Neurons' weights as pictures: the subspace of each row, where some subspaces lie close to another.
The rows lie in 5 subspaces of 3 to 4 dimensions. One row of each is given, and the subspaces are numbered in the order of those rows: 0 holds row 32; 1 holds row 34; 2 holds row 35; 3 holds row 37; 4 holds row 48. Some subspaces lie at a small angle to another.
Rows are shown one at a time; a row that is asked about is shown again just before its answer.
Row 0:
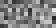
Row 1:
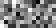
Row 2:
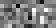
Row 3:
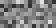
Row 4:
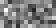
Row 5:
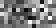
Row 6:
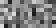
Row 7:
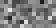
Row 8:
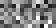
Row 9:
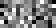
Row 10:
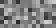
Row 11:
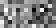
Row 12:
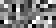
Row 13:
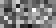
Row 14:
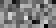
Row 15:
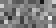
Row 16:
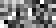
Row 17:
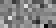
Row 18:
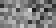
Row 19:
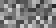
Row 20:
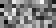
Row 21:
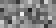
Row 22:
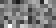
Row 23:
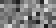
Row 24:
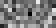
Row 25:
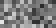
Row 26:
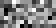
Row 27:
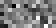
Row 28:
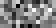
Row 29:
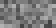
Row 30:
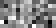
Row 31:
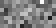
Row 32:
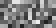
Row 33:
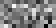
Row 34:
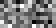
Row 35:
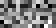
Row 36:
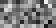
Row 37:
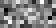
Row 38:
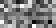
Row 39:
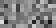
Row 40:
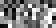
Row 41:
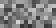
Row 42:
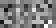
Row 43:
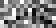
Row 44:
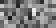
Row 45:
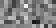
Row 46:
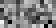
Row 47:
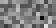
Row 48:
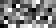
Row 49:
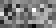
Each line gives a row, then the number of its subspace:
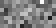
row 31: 3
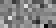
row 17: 0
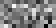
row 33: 4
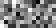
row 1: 4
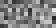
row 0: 0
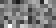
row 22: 4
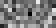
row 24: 0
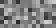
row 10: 0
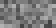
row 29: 2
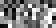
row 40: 0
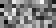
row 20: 1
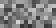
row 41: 2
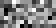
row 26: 3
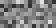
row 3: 1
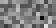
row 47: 2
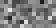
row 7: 3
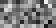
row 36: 2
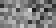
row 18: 3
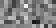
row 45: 0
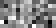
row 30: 1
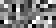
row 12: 1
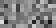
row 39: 1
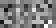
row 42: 2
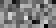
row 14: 0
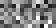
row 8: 2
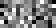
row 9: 1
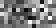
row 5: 3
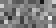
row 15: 1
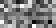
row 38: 1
